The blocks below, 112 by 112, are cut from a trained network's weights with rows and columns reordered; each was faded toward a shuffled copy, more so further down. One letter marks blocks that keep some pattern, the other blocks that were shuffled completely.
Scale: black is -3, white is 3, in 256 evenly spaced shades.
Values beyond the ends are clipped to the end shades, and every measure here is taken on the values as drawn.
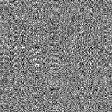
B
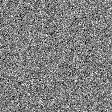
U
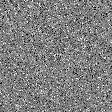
U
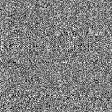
B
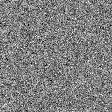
U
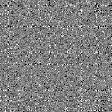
B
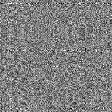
B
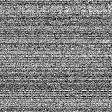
B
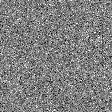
U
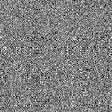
B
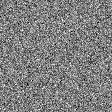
U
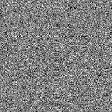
B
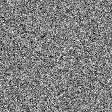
U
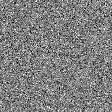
U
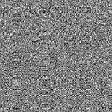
B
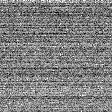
B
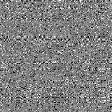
B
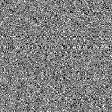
B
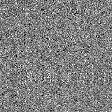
B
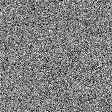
U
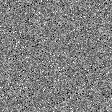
U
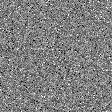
U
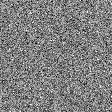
U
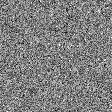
U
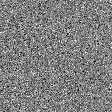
U
